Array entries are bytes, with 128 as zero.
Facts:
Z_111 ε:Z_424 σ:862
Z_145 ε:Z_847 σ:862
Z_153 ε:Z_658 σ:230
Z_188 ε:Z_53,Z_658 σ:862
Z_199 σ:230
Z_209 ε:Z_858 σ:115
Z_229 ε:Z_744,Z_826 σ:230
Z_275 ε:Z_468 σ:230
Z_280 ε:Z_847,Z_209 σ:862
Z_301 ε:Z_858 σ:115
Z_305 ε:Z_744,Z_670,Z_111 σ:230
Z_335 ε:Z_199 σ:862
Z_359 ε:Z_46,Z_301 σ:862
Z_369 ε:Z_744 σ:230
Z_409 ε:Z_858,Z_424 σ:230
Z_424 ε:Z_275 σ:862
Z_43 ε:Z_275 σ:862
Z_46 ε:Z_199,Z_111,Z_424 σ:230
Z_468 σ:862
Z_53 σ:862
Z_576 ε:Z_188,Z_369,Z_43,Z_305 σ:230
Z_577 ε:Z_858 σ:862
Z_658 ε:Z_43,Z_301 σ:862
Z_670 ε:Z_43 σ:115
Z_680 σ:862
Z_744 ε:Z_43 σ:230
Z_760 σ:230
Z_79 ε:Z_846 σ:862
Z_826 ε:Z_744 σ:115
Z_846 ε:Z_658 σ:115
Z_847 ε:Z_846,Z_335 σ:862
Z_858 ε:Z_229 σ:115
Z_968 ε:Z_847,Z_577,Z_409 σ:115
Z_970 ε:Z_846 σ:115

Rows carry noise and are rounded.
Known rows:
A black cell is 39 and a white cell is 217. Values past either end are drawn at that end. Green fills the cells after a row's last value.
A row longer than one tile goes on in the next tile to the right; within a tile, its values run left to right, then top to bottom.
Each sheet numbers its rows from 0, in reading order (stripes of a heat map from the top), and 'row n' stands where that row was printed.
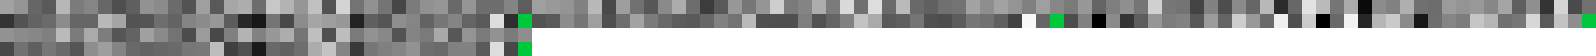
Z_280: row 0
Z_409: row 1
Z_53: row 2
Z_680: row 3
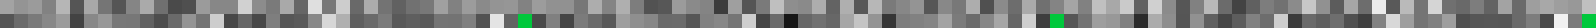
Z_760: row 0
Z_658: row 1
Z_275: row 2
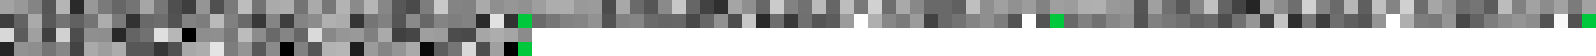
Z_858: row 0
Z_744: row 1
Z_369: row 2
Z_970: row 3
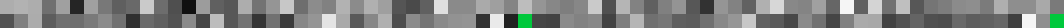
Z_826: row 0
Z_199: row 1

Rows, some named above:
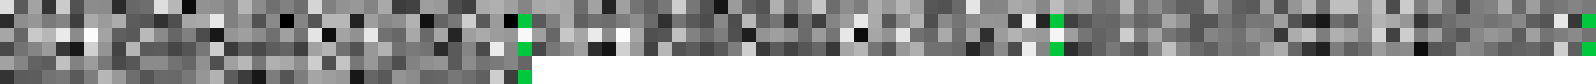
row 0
Z_970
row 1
Z_826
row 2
Z_577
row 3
Z_468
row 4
Z_468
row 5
Z_335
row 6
Z_847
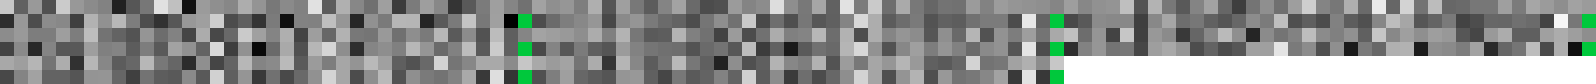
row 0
Z_79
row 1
Z_760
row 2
Z_46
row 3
Z_188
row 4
Z_43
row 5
Z_846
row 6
Z_670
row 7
Z_670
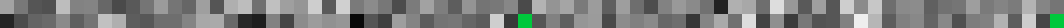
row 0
Z_145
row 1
Z_153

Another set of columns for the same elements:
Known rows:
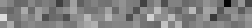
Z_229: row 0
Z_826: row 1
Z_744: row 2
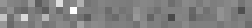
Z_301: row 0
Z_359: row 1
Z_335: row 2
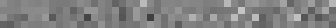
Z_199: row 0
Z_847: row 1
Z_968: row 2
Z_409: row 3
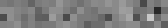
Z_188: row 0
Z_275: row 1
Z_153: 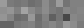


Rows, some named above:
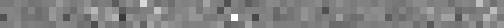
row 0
Z_145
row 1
Z_846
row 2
Z_670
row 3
Z_335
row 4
Z_760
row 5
Z_970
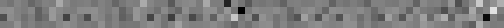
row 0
Z_79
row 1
Z_79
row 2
Z_43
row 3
Z_658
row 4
Z_658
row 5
Z_577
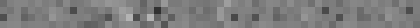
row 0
Z_468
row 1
Z_46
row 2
Z_280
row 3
Z_468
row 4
Z_468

